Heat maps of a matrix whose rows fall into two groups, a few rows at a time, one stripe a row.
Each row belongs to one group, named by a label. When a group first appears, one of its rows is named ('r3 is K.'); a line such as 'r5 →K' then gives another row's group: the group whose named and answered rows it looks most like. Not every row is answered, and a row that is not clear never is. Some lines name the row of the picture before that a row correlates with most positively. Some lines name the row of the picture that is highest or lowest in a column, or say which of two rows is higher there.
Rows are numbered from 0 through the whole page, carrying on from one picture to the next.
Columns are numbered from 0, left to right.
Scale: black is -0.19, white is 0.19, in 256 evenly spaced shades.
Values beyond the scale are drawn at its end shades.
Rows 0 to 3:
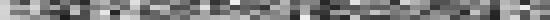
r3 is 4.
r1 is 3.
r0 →4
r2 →4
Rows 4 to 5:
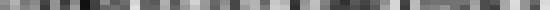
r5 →3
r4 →3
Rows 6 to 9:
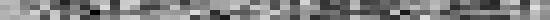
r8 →3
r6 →4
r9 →4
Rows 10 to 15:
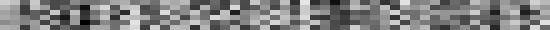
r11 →4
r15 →4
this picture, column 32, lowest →13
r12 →3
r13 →4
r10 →4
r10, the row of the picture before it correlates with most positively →9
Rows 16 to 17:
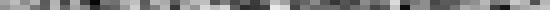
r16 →3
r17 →3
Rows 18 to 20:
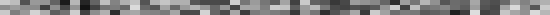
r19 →3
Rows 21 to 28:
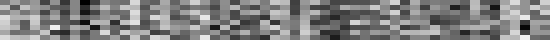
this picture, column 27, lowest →25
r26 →3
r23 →3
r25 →4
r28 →3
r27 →4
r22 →4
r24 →3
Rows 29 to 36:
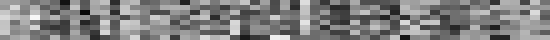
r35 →4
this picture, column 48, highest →31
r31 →4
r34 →4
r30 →4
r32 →3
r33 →4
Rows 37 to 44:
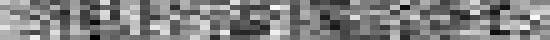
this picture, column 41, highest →40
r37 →4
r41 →3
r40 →4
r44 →3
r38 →3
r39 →4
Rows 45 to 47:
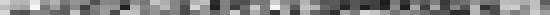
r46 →3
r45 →3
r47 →4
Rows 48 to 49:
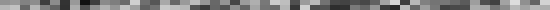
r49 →4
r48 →3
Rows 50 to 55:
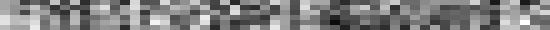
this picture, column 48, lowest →55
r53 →3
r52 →4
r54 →3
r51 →4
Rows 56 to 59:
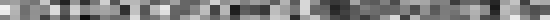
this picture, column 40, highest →56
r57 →3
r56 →4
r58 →3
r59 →3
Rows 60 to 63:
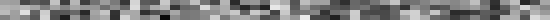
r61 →3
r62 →4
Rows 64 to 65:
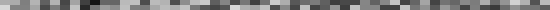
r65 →4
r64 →3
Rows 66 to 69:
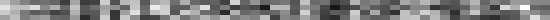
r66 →4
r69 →4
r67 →3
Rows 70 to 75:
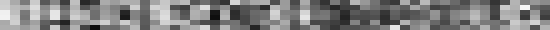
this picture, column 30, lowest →75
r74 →4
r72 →3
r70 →4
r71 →3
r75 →3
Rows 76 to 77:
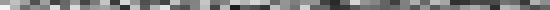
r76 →4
